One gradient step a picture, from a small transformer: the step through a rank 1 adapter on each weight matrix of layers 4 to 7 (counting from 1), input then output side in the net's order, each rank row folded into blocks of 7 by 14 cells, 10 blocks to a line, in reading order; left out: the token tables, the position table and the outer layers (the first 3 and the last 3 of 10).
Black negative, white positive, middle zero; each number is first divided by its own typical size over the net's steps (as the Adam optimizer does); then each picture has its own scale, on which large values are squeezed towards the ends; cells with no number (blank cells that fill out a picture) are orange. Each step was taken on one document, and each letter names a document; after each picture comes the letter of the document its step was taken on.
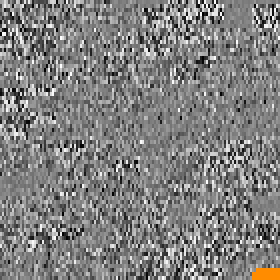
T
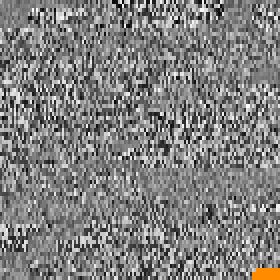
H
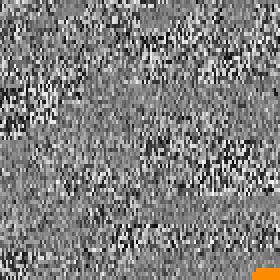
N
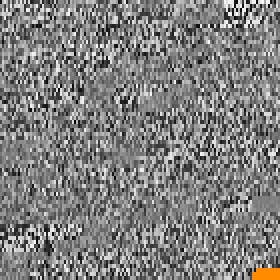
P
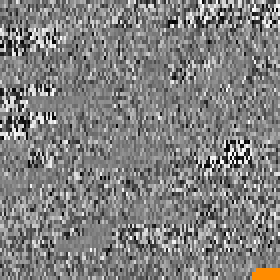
T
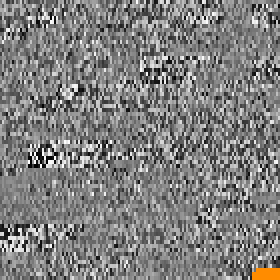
P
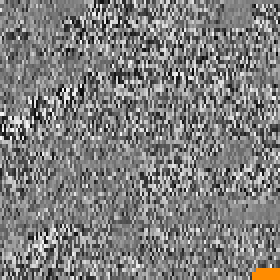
H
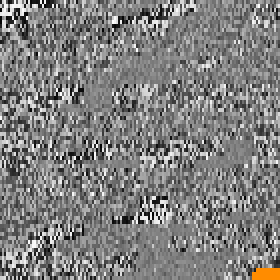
P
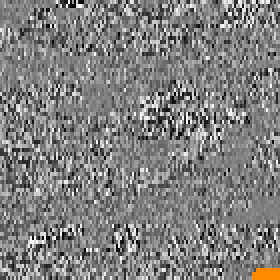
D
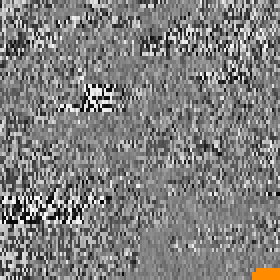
N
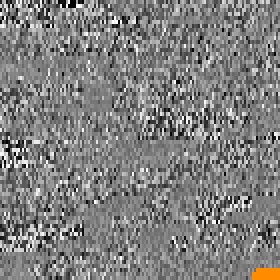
D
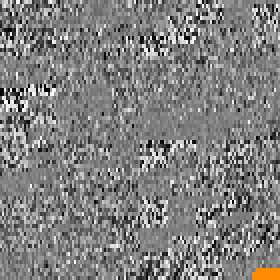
T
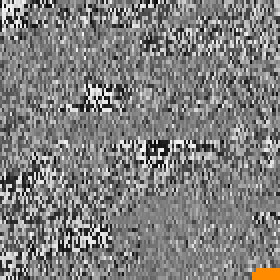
N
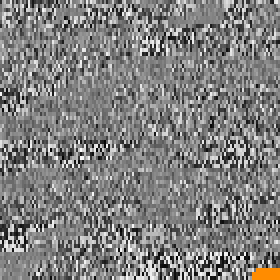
P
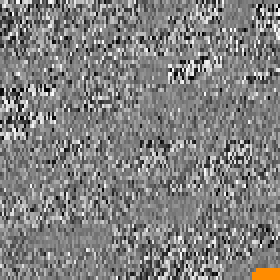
T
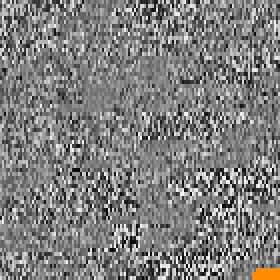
N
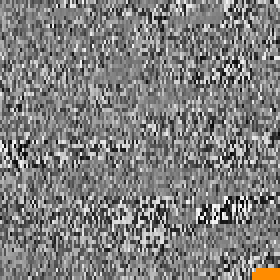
P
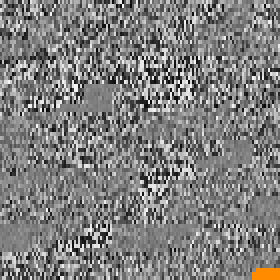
H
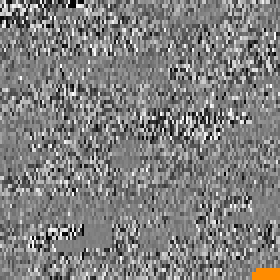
D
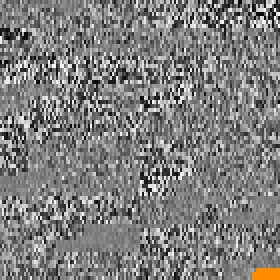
H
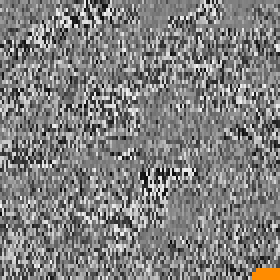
H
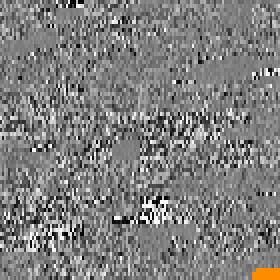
D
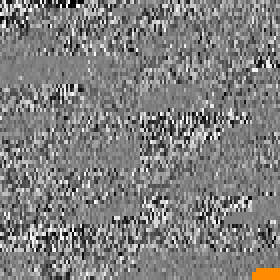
D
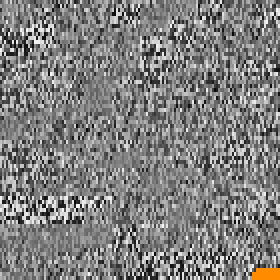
H
